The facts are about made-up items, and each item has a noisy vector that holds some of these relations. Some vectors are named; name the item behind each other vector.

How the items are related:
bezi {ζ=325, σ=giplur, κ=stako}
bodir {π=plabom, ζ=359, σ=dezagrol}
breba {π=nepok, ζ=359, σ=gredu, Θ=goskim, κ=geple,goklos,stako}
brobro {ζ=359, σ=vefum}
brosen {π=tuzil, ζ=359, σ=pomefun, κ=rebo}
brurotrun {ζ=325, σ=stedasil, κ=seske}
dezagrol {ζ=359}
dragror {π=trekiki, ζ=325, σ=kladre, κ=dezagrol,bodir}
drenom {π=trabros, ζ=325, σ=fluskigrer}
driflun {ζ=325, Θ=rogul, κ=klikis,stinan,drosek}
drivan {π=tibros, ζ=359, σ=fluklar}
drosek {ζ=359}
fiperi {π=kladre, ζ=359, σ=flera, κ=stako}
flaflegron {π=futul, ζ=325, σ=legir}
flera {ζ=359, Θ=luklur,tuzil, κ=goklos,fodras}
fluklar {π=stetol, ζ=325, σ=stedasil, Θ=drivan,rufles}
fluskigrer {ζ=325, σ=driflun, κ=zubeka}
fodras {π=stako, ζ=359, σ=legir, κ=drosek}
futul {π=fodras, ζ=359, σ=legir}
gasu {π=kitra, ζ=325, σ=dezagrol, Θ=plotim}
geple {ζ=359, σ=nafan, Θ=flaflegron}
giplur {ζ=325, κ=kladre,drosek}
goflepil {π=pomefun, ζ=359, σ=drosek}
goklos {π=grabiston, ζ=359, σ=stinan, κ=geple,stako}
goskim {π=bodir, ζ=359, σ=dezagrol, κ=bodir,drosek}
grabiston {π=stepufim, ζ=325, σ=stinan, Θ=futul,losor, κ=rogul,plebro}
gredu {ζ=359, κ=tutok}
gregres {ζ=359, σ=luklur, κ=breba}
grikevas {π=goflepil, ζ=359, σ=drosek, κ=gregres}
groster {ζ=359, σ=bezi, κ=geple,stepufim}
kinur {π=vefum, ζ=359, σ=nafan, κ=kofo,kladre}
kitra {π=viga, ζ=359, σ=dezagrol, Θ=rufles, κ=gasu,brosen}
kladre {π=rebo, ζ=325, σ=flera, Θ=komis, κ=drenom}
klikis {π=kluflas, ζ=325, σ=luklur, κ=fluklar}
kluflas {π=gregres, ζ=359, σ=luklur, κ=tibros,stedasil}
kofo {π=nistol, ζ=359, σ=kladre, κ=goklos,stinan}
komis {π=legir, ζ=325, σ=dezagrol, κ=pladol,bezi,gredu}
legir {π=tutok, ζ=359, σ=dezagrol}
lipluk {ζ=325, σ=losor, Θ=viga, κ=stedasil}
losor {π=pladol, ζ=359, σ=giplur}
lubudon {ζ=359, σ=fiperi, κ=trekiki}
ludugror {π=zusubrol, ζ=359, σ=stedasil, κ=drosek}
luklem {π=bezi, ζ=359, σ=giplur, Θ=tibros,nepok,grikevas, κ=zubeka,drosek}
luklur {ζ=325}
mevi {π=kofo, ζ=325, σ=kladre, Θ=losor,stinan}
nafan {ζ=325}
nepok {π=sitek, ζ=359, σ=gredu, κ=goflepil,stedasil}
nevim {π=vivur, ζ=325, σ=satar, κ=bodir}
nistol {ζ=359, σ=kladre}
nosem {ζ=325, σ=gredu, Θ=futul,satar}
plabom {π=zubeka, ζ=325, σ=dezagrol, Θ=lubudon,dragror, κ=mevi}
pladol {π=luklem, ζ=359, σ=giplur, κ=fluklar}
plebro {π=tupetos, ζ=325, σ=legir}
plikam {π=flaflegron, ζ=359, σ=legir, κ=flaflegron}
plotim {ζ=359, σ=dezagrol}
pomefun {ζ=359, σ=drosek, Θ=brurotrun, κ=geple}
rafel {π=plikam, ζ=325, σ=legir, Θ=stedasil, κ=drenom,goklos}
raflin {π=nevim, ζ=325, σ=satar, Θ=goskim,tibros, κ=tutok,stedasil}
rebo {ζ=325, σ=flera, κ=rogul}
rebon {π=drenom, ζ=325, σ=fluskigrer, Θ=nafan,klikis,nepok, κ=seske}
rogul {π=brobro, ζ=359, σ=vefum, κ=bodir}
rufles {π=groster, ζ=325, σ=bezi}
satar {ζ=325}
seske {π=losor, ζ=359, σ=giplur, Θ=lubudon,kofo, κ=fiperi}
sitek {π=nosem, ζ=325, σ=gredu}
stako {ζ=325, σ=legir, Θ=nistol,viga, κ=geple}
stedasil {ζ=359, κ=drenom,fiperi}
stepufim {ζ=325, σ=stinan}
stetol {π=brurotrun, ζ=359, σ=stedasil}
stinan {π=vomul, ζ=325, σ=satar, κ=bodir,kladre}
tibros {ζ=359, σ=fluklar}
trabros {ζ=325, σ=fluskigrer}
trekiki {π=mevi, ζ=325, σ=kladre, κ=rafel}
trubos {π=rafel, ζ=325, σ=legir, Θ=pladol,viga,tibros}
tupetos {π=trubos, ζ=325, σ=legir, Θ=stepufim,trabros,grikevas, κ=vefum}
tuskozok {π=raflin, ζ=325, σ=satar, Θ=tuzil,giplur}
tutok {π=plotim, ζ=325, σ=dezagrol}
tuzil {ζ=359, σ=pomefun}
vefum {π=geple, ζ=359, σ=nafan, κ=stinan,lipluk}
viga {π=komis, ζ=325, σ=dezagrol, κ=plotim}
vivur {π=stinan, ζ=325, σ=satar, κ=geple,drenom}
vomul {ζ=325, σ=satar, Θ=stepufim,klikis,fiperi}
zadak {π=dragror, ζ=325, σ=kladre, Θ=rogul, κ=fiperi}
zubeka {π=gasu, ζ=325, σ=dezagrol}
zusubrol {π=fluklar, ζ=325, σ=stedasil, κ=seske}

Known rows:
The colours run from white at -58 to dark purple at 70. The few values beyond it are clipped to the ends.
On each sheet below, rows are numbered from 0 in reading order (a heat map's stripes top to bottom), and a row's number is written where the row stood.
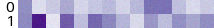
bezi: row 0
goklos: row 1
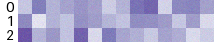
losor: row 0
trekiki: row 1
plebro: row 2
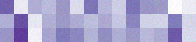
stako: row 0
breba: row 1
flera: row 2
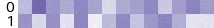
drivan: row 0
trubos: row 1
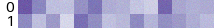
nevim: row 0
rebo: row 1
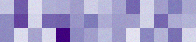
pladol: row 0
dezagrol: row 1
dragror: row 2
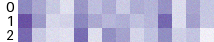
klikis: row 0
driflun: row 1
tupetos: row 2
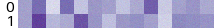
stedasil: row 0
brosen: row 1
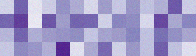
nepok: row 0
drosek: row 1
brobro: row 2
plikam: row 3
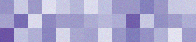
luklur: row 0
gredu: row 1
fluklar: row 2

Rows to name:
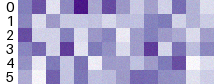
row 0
fodras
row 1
zusubrol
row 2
drenom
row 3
geple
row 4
flaflegron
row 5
mevi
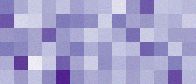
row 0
vivur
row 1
kladre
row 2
seske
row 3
grabiston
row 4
luklem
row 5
lubudon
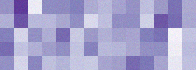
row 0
vefum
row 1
tuzil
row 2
gasu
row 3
zubeka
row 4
nosem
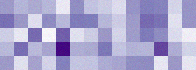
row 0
stepufim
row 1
stinan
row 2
viga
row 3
kitra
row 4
zadak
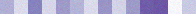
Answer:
vomul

